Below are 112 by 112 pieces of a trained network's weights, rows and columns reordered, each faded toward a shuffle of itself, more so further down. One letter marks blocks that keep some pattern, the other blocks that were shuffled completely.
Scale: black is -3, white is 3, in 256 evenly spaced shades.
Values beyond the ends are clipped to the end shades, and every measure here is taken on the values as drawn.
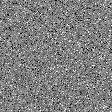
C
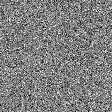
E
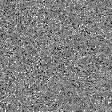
C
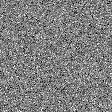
C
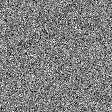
C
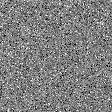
C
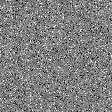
C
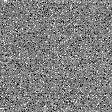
E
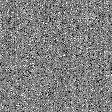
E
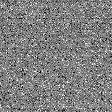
E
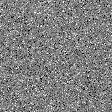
C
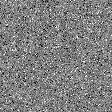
C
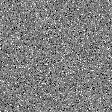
C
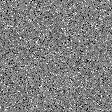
C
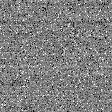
E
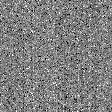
E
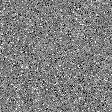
C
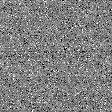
E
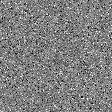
C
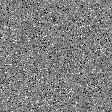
C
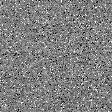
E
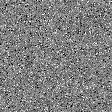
C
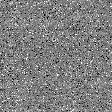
E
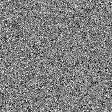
E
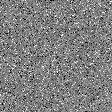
C
